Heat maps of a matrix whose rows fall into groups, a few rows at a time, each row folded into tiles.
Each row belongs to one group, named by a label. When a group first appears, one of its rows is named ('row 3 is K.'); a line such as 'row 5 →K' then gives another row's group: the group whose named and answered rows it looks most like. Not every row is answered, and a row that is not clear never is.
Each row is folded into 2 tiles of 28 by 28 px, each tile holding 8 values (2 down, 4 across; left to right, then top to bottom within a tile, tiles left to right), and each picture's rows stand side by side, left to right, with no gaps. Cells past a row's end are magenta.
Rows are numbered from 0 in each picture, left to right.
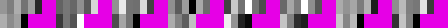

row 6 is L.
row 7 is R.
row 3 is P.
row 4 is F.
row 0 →L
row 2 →R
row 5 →F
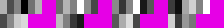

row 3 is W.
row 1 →F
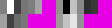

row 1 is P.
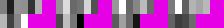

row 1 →R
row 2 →R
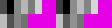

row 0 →W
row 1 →W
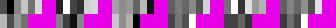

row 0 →W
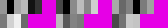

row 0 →P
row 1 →W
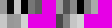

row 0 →P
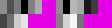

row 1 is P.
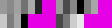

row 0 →L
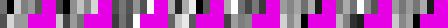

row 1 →W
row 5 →L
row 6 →F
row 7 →L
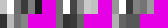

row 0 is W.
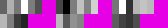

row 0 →F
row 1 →W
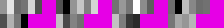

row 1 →W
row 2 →F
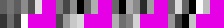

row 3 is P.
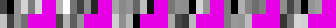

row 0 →W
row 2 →L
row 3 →P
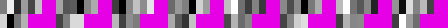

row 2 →W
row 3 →P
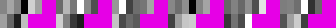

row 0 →P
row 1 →F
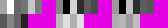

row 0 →R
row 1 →P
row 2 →P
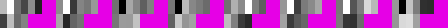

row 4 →F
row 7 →P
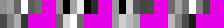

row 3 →F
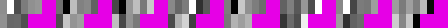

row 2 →W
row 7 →L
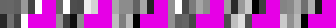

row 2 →L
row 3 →R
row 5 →L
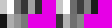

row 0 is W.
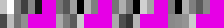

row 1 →P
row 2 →P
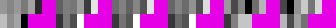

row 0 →L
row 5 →W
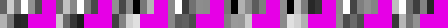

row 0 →F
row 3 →R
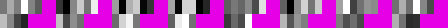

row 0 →F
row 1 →W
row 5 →W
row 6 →R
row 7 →F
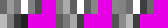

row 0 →F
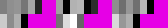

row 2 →L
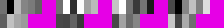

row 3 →W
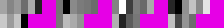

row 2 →R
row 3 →W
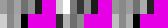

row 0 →L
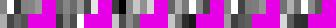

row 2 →W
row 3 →F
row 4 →R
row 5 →F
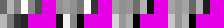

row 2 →L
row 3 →L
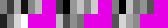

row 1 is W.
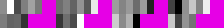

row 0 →R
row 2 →L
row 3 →W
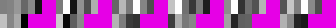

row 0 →L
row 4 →R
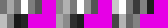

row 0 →F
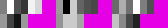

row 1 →P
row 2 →F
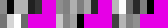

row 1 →L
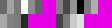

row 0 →F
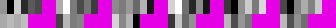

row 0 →P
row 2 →L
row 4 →W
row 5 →W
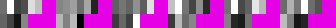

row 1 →L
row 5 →F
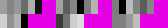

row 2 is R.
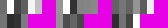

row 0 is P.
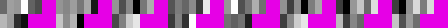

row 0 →F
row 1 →L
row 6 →W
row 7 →W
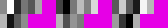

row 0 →R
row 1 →W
